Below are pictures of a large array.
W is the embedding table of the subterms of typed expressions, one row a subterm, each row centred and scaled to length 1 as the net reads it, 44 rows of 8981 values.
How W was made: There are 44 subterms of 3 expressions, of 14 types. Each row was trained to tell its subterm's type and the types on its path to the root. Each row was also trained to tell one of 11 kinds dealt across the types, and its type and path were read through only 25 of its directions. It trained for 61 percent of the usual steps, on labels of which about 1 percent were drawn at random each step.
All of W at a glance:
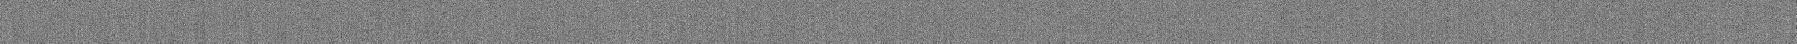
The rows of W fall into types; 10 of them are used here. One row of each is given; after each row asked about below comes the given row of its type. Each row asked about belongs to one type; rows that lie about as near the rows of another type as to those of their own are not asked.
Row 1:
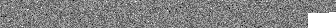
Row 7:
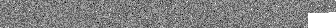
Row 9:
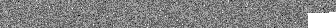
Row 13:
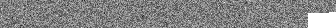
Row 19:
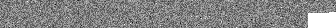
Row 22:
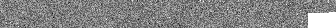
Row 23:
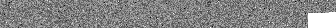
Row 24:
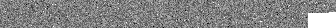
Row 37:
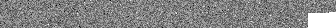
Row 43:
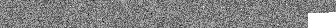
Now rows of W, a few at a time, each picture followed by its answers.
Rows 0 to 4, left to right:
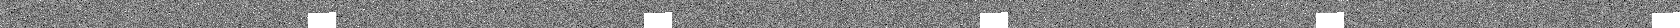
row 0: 9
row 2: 19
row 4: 19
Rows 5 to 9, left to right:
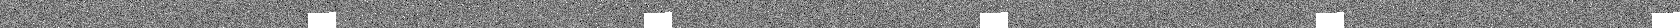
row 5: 13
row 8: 22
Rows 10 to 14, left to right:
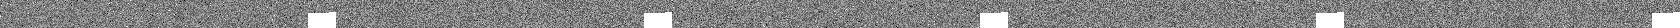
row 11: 43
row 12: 13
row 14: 37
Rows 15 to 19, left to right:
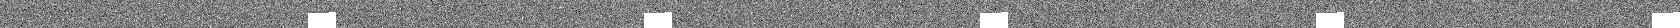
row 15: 24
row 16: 24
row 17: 23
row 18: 13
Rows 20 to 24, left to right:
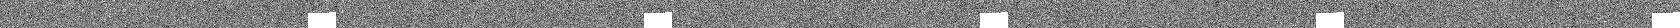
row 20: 9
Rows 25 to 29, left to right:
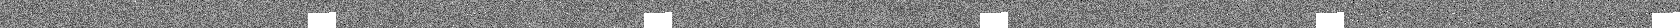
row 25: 1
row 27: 19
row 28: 1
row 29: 7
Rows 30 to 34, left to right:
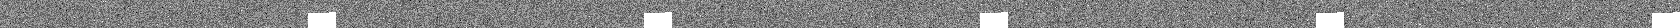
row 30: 19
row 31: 23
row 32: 23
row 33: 37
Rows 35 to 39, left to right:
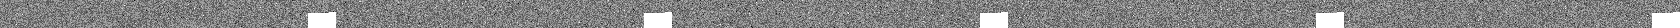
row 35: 22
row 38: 23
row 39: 22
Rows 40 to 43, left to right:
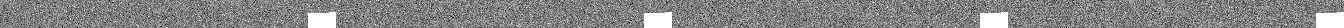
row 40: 7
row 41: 43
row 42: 37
